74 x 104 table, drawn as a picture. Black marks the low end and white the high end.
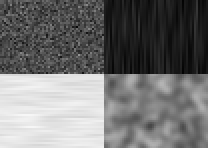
The table splits into 2 rows of 2 panels. Panel 1,1: low, fine-grained. Panel 1,2: very low, streaked downward, faint in contrast. Panel 2,1: very high, streaked across, faint in contrast. Panel 2,2: middling, blotchy.
